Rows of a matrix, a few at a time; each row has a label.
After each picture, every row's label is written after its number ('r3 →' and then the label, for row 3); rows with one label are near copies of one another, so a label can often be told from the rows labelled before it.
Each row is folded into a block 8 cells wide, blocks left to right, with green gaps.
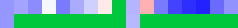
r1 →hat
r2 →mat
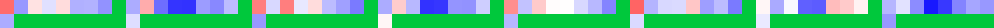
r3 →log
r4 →mat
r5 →log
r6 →mat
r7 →log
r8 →log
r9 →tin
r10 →mat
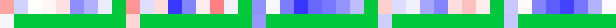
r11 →log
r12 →tin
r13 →mat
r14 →tin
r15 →mat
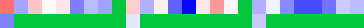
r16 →log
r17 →tin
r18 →mat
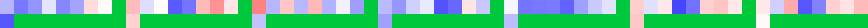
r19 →hat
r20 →tin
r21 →log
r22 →hat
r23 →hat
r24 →tin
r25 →tin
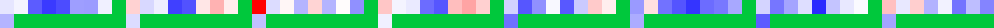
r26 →mat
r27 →tin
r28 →log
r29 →tin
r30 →hat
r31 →mat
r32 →hat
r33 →log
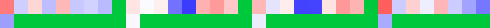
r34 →log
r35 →tin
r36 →tin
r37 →log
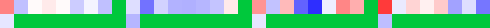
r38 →log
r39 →hat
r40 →tin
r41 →log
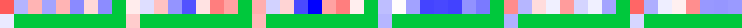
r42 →log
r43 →tin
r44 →tin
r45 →mat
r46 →log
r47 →log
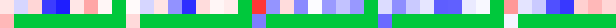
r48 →tin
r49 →tin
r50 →log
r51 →hat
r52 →tin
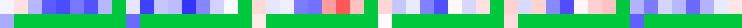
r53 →mat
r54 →hat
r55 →tin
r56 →tin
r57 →tin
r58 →hat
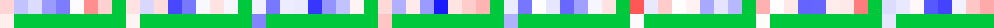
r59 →tin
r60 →tin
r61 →hat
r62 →tin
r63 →hat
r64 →log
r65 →tin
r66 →tin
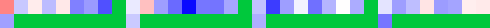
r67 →log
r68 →mat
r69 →hat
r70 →hat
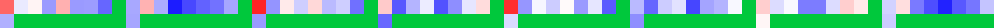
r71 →log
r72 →mat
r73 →log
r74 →hat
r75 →log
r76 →hat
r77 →tin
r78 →mat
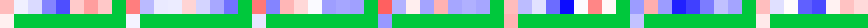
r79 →tin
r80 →log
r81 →log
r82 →log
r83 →tin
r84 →mat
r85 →tin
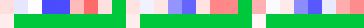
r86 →tin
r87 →tin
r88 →tin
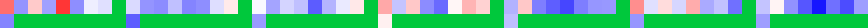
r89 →log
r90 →hat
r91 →hat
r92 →tin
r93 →mat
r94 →log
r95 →mat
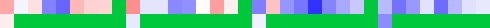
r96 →tin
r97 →tin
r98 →mat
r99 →hat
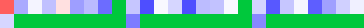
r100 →log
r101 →hat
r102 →hat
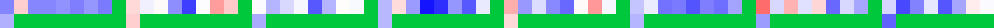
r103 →mat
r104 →tin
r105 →hat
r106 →mat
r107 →tin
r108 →mat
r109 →log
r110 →hat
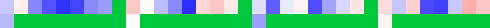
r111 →mat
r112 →tin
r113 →hat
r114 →tin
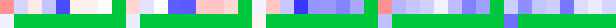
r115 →tin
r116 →tin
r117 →mat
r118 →log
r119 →hat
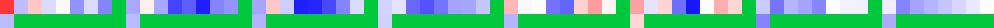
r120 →log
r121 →mat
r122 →mat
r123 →mat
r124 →tin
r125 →tin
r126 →hat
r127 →hat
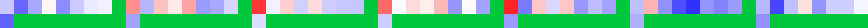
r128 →hat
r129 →log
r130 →log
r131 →log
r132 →log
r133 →mat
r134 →hat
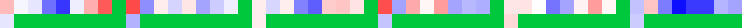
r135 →tin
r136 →log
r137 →tin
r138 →log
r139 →tin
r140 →mat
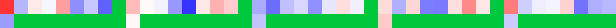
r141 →log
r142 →tin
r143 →hat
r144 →tin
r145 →log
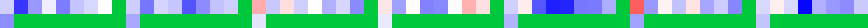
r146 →hat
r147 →hat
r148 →log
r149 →tin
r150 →mat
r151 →log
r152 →mat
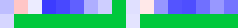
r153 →mat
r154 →mat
